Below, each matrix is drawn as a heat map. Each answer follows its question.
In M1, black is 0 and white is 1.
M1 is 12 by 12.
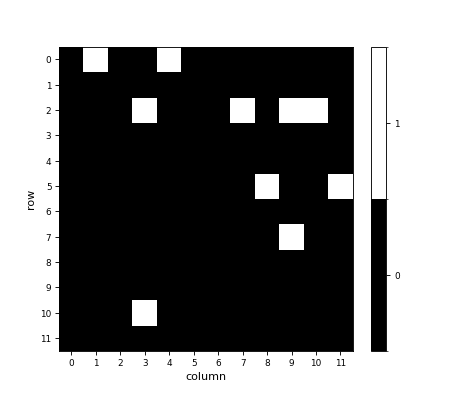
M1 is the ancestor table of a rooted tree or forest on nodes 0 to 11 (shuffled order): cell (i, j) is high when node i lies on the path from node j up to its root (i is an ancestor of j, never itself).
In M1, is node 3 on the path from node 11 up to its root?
no
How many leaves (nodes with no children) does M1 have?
7
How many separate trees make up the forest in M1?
4
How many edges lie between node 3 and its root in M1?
2
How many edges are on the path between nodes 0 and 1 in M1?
1
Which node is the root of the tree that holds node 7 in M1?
2
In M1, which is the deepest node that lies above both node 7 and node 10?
2
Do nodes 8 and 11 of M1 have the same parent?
yes
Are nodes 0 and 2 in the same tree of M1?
no
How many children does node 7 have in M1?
1
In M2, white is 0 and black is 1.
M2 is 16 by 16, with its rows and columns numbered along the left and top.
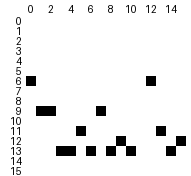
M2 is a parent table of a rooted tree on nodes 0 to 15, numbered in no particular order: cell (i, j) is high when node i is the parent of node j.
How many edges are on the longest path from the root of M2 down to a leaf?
5
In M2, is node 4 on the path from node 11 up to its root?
no
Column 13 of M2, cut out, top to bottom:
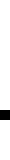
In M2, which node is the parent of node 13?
11
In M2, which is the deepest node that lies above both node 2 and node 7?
9
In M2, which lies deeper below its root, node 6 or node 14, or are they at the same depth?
the same depth
